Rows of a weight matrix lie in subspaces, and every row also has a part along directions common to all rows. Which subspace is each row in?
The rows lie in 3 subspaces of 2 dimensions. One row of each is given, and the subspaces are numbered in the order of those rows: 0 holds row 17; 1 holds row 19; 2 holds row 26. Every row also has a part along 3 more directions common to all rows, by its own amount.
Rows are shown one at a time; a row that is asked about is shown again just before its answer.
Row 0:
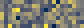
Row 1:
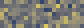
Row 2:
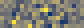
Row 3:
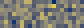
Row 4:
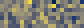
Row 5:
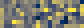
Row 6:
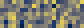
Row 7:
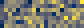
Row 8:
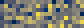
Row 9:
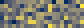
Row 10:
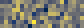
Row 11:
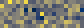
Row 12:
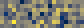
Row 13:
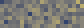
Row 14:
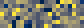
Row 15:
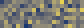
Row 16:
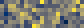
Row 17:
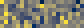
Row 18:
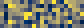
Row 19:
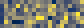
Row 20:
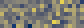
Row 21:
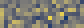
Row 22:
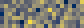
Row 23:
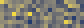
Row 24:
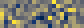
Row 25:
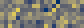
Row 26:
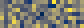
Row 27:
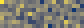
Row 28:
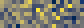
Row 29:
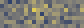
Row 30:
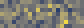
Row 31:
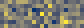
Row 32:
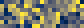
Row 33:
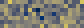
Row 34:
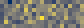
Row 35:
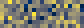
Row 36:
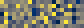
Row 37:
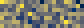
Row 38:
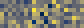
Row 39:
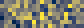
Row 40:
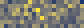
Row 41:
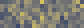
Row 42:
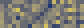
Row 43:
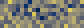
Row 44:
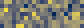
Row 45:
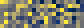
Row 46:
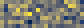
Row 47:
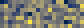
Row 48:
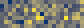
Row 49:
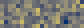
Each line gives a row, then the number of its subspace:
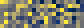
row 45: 0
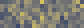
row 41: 0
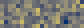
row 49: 0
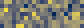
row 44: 2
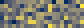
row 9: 0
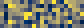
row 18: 0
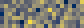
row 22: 2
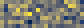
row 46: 0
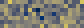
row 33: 1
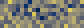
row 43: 1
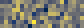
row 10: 2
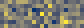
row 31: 1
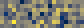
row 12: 1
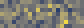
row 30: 1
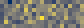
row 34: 1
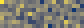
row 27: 0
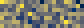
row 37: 0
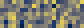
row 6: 2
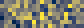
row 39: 0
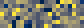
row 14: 2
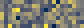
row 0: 2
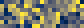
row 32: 0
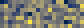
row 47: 0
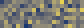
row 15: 2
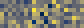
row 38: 1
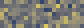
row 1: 2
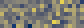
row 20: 2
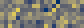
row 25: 2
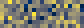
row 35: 1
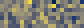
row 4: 2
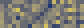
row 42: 2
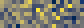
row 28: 2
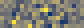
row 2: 2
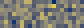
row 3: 2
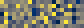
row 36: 0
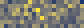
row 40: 1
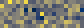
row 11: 1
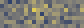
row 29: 1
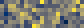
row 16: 0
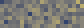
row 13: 0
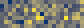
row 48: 1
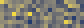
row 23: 0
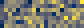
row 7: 0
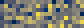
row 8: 0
